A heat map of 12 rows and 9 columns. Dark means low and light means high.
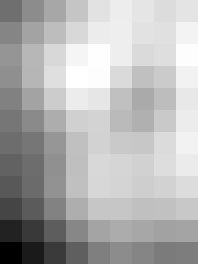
Values rise toward the top right. On average the colour sits 70% of the way up the scale. No lone cell stands out from its neighbours. The bottom left is the ninth with the lowest average.
